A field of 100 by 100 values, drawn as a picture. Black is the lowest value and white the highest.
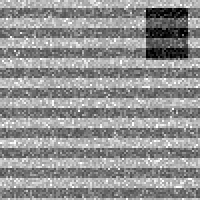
An odd patch, lower than its surroundings, sits in the top right. On average the colour sits 60% of the way up the scale. The ninth with the lowest average is the top right. Stripes running across repeat 10 times from top to bottom.
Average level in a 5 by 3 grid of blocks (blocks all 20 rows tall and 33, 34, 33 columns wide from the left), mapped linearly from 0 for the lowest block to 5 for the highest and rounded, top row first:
5 5 0 / 5 5 2 / 5 5 5 / 5 5 5 / 5 5 5
